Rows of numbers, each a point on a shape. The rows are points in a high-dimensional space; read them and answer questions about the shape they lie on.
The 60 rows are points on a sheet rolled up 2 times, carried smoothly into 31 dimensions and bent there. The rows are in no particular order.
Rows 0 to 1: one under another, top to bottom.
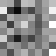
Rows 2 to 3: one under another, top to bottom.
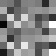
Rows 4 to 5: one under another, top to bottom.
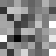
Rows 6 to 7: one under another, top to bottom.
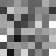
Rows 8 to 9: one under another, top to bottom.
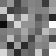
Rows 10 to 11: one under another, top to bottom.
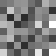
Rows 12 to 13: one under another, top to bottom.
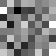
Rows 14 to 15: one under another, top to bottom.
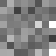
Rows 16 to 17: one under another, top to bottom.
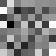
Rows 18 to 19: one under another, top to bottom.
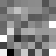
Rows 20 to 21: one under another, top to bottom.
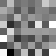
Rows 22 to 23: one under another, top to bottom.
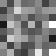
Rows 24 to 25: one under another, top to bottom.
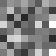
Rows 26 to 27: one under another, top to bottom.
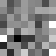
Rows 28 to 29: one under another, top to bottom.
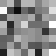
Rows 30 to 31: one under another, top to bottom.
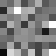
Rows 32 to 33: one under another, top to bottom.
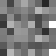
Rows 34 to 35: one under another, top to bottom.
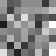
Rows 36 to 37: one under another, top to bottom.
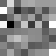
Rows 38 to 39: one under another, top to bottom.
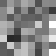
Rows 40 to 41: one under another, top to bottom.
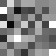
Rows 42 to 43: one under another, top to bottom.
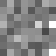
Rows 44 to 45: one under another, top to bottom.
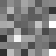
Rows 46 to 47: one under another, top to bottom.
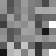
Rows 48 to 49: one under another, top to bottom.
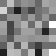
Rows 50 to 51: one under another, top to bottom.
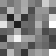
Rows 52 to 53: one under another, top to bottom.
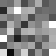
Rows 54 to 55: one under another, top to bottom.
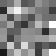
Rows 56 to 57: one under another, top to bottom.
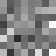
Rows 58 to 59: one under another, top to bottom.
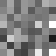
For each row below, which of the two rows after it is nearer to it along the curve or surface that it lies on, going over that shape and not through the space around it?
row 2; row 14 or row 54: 54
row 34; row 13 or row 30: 30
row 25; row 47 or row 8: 47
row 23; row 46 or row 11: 11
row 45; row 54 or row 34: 54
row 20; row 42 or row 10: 10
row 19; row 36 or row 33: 36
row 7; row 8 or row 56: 8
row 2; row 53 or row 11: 53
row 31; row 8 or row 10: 8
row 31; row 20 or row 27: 27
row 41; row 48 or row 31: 31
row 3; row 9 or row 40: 40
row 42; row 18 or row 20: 18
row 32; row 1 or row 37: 37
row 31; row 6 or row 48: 6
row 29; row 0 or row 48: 0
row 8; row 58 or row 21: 21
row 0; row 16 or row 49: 16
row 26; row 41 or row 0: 41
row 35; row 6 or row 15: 6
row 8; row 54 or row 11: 54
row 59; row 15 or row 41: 41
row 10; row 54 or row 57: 54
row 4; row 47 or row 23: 23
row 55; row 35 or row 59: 59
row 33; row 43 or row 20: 43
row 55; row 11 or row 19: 19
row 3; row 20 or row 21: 21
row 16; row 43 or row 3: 3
